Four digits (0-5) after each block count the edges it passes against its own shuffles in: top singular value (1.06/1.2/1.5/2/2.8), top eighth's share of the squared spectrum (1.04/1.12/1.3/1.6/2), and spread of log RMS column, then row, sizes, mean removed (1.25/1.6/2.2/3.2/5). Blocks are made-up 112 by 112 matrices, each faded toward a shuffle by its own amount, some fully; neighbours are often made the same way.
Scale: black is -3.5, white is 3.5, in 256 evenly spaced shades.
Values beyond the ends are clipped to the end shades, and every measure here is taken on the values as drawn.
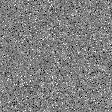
2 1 0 0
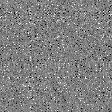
4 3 1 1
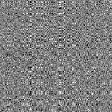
5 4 3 3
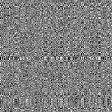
5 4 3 3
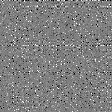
4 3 1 2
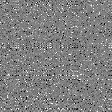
4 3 1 2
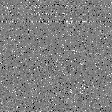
4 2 1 1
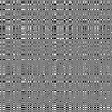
5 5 4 4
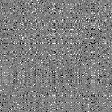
5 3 2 3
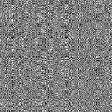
5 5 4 3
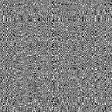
5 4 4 3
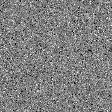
0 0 1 0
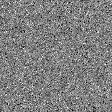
0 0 0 0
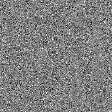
1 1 3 0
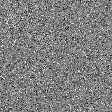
0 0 0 0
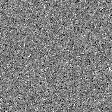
0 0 0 0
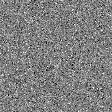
0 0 1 0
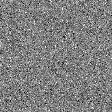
0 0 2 0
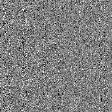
1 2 4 0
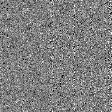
1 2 3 0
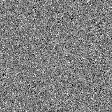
0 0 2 0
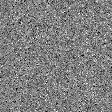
0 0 1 0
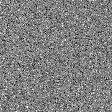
0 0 0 0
